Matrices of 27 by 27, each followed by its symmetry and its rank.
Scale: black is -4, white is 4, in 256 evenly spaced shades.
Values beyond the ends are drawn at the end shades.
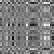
neither, rank two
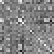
symmetric, rank five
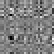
neither, rank three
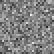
neither, full rank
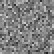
neither, full rank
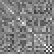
symmetric, rank five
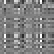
neither, rank two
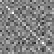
symmetric, rank five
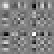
symmetric, rank two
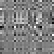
neither, rank three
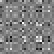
symmetric, rank two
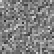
neither, full rank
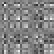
symmetric, rank two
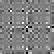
symmetric, rank two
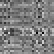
neither, rank three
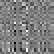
neither, rank two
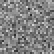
neither, full rank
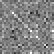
symmetric, rank five
